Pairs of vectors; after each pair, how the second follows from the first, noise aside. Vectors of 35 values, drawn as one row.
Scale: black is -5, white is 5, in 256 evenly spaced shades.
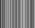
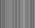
shrunk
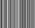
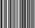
scaled up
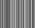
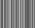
reversed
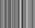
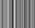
reversed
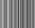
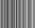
reversed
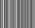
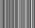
reversed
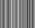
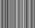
reversed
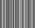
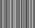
reversed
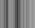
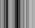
scaled up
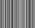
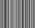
reversed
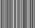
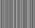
shrunk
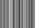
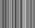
reversed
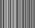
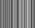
reversed
